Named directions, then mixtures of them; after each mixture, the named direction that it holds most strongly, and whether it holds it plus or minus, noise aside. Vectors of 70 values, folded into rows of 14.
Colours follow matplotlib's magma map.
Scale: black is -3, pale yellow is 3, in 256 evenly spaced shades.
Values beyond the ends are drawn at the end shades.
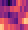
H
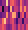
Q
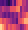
H, plus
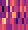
Q, plus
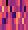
Q, minus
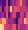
H, plus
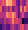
H, minus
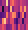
Q, plus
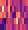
Q, minus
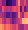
H, plus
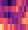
H, plus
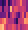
H, plus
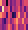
Q, minus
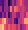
H, plus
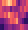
H, minus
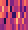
Q, minus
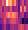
H, minus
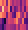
Q, minus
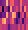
Q, plus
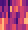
H, plus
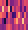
Q, minus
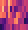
H, minus
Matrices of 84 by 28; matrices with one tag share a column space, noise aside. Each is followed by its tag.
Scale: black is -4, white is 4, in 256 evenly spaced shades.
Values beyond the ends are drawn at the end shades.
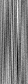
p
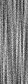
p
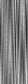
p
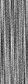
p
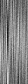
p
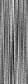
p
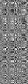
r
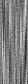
p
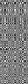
r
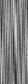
p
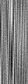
p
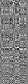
r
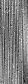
p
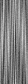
p
